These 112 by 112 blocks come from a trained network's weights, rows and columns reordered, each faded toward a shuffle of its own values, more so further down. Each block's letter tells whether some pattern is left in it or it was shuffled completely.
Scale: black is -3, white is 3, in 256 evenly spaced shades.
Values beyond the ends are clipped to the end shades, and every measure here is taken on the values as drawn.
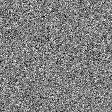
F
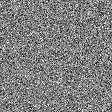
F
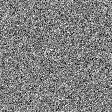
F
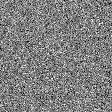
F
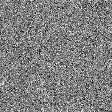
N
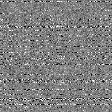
N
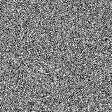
F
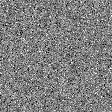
F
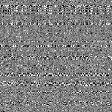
N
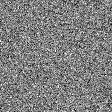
F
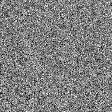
N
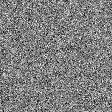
F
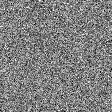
F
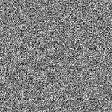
N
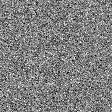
F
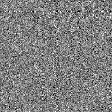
N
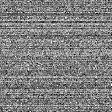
N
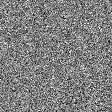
F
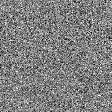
N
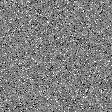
F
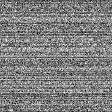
N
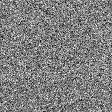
F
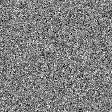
F
